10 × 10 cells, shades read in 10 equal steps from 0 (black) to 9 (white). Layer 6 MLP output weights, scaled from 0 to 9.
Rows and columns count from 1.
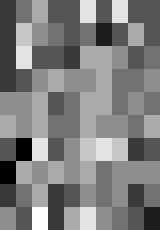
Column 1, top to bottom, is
2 2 2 2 5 6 3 0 2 5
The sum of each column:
29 45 59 36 40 61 48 50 37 38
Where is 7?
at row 2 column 2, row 7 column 6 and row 7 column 8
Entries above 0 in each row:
10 10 10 10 10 10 9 9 10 10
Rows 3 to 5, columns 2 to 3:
8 3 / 3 5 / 5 6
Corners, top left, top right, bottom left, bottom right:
2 3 5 1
